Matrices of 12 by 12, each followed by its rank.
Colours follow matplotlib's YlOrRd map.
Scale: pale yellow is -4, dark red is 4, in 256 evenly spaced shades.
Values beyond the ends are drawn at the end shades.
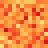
full rank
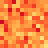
full rank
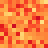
full rank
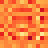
two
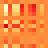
one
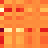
one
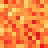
full rank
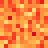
full rank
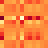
one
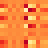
one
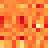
two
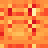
two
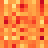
two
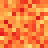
full rank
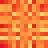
two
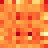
two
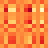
one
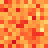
full rank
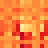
two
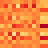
two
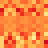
two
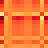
one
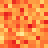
full rank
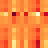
one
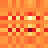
one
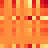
one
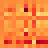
two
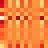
one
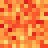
full rank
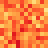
full rank
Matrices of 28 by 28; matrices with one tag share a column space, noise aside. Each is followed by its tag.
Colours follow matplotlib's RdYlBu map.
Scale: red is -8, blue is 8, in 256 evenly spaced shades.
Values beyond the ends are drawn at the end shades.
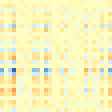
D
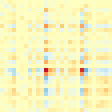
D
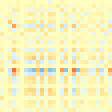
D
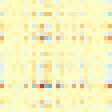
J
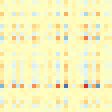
J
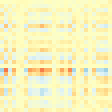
D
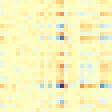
J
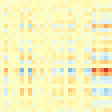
D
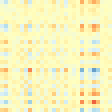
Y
